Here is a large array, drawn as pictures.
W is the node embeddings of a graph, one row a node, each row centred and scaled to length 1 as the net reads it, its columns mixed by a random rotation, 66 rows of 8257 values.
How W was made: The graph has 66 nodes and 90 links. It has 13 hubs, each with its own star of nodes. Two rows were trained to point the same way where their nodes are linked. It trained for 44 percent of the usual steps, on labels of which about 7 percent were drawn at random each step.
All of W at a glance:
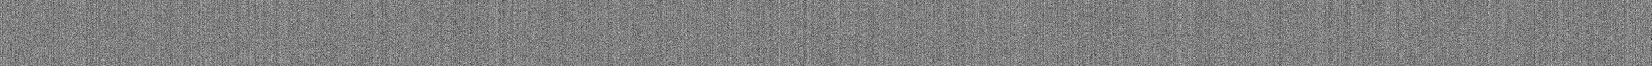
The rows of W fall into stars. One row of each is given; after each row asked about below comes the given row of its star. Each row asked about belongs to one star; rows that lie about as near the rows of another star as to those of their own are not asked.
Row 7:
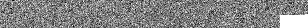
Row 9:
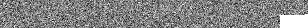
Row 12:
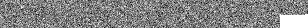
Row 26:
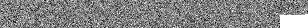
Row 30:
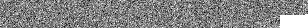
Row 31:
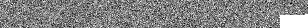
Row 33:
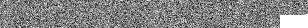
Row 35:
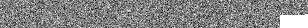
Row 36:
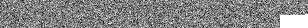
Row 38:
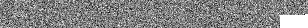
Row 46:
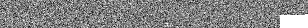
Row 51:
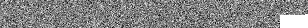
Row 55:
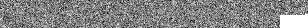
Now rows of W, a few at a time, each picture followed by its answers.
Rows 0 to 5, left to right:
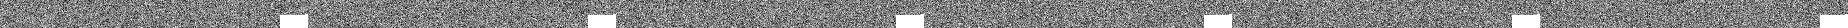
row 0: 55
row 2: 33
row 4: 26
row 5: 7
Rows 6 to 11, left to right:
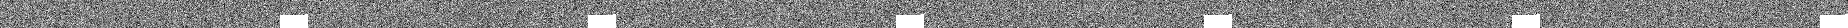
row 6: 38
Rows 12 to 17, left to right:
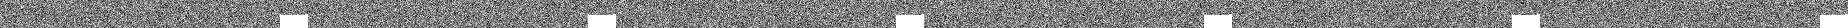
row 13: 7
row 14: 31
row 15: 51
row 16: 7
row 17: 51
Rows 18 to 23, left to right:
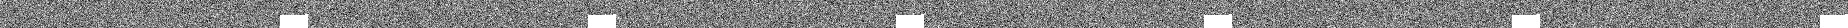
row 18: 30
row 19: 12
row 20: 9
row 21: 9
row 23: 33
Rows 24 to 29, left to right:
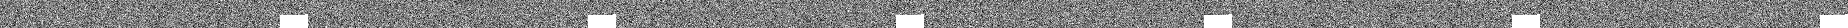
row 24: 35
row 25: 31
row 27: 33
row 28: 36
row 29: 9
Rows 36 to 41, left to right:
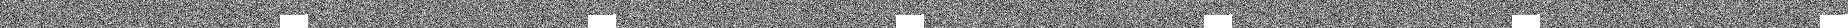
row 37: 30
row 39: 31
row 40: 55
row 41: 46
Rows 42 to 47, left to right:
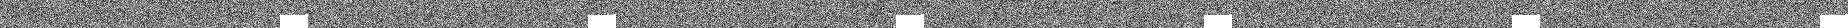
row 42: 12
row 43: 26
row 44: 7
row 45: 30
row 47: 31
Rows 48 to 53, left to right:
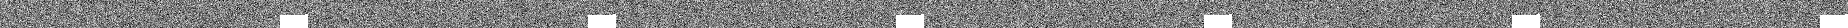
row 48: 51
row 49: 33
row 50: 31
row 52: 33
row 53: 46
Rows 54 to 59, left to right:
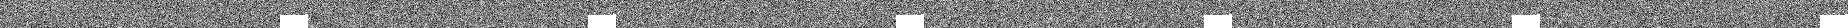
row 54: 36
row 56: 55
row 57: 38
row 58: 38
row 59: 46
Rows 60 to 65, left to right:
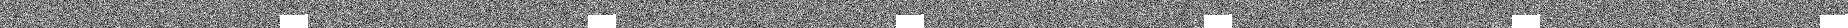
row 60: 46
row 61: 7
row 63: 38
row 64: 30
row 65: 46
